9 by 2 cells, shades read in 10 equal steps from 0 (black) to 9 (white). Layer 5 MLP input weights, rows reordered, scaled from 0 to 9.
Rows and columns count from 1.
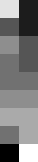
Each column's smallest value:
0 1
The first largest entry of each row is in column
1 1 1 1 1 1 1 2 2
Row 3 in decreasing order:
5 3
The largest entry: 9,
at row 9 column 2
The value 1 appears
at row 1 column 2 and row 2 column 2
